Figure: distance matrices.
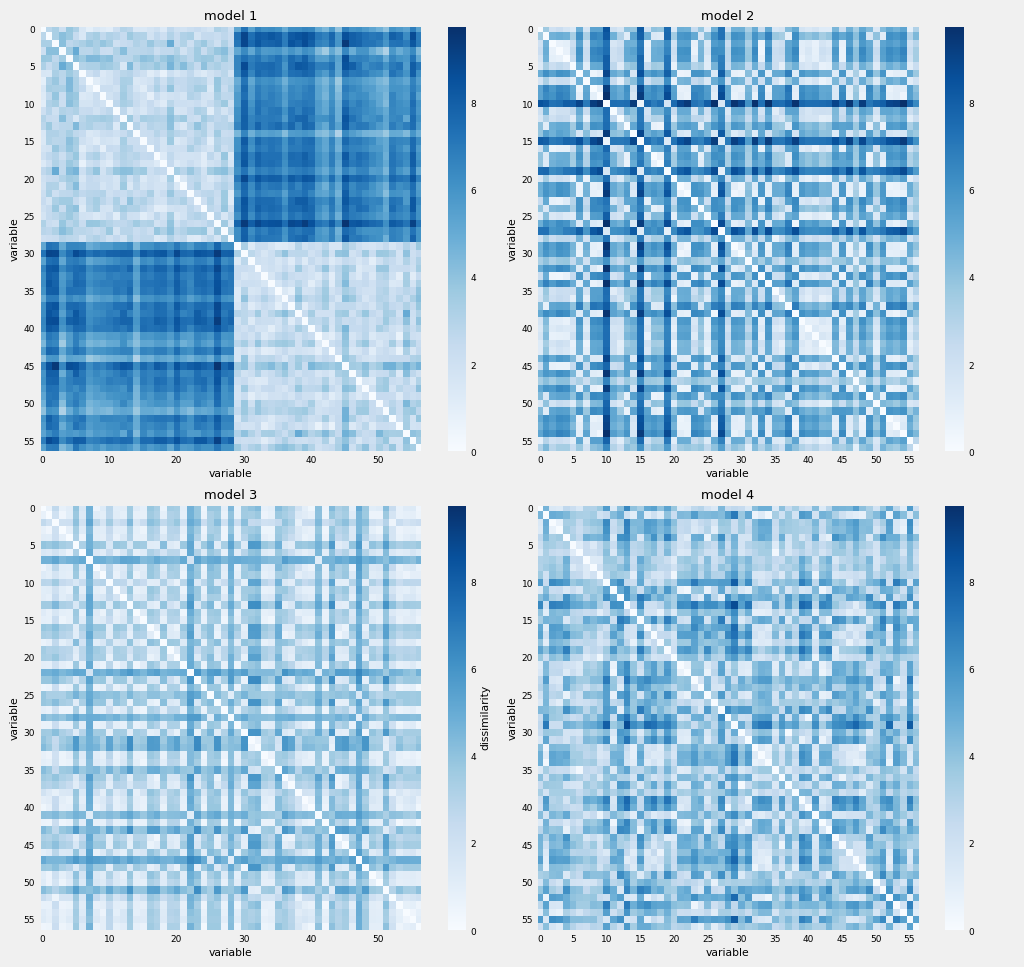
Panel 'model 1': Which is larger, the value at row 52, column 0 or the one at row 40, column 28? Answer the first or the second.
the second
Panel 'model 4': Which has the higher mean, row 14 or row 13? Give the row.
13
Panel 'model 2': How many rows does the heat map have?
57
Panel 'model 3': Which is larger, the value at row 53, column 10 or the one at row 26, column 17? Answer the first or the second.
the first
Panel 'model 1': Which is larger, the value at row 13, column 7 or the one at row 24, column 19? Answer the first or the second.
the first
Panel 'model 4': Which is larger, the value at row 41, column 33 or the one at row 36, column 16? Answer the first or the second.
the second
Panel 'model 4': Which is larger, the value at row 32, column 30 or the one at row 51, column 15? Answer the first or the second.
the second
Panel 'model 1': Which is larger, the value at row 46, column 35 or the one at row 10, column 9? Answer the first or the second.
the first
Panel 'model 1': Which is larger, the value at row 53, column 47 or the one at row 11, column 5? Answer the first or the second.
the second
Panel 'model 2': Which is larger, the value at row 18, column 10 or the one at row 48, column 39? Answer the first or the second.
the first
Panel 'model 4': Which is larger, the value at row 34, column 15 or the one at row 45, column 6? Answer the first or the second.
the first
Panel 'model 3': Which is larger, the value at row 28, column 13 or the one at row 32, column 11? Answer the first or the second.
the first
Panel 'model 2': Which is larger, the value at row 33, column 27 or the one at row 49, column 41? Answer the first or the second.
the first
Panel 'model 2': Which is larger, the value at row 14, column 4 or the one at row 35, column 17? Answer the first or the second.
the first
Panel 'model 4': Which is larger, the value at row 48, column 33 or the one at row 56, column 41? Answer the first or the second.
the second
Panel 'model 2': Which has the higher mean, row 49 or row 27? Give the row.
27
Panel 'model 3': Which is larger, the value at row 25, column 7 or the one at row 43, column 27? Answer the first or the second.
the first
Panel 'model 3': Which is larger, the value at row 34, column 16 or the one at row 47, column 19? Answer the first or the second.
the second
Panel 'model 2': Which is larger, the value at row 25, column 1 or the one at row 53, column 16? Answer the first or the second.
the second
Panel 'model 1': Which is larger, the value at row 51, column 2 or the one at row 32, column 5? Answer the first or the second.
the second
